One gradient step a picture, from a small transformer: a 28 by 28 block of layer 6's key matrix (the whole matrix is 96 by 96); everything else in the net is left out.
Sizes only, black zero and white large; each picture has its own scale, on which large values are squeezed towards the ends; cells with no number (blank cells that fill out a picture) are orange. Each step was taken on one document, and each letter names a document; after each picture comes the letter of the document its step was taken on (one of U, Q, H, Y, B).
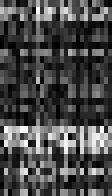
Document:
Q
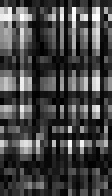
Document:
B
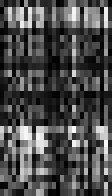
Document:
B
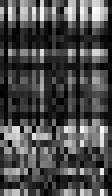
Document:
Q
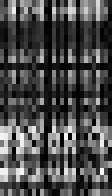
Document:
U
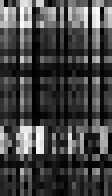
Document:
B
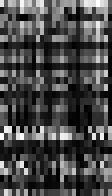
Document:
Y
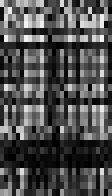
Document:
Y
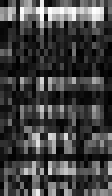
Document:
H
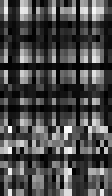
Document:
U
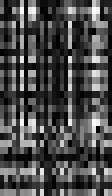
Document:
U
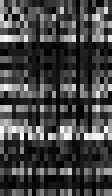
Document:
Y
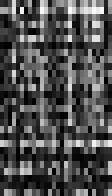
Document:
U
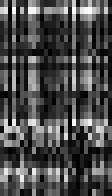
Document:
U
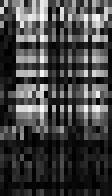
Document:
Y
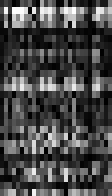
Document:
H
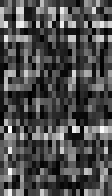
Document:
Y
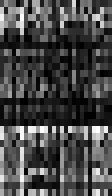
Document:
Y
